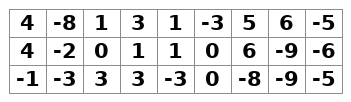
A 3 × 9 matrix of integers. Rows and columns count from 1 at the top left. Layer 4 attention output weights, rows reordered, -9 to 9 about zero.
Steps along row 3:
down up same down up down down up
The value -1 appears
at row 3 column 1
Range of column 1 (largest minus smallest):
5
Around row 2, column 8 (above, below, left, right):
6 -9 6 -6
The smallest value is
-9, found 2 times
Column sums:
7 -13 4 7 -1 -3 3 -12 -16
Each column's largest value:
4 -2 3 3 1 0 6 6 -5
